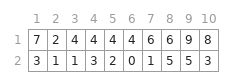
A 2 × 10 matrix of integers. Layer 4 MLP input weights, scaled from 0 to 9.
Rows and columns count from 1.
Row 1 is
7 2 4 4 4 4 6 6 9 8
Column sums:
10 3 5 7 6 4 7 11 14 11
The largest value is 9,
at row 1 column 9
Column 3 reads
4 1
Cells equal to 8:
1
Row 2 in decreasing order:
5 5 3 3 3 2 1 1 1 0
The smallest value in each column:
3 1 1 3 2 0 1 5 5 3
